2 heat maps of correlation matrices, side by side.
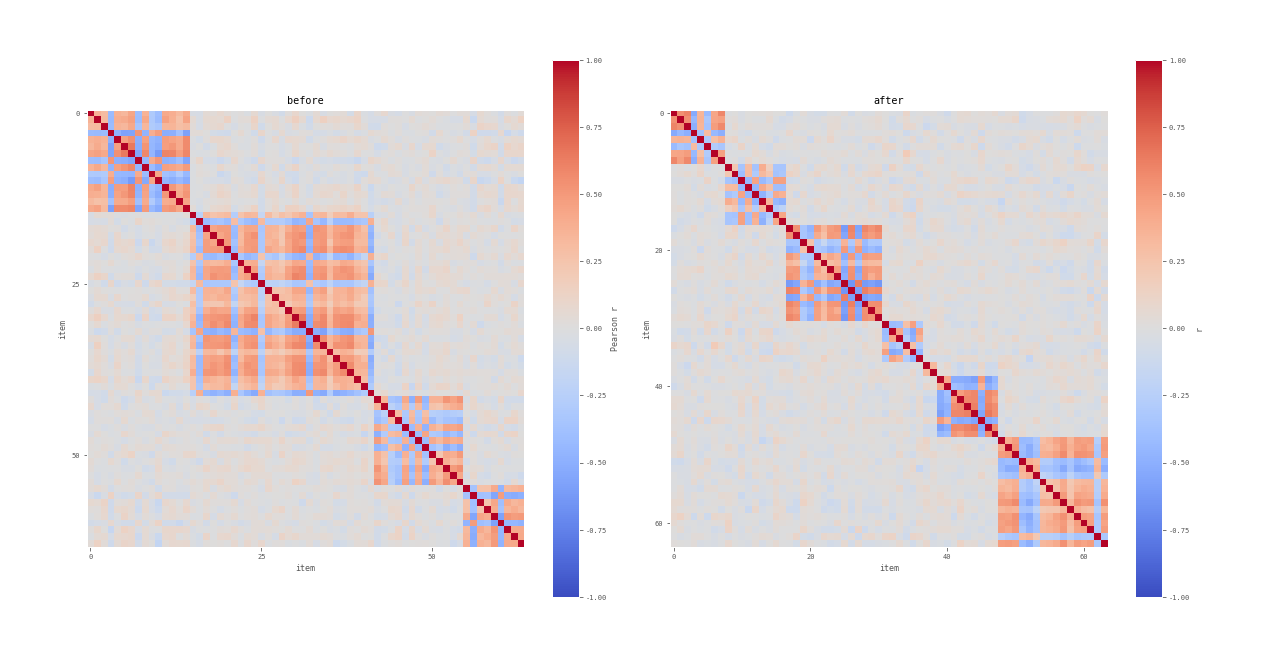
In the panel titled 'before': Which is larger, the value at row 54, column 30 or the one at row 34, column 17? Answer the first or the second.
the second
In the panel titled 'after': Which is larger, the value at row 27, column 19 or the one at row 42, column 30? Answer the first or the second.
the first
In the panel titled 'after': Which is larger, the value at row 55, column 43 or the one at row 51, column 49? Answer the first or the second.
the first
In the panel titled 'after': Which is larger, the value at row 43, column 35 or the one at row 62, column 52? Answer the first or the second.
the second
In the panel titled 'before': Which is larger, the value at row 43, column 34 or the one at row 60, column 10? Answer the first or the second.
the second
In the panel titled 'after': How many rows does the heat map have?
64
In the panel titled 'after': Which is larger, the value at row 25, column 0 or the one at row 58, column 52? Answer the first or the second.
the first
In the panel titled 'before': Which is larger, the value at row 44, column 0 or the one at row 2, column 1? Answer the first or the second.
the second
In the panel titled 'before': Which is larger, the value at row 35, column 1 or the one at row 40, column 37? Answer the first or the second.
the second
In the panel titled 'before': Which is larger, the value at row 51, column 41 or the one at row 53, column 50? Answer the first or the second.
the second
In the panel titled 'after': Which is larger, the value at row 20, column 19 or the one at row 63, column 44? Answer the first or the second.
the first
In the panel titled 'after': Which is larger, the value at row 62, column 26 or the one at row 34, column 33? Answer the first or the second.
the first
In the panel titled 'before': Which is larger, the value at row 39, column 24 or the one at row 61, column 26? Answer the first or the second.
the first
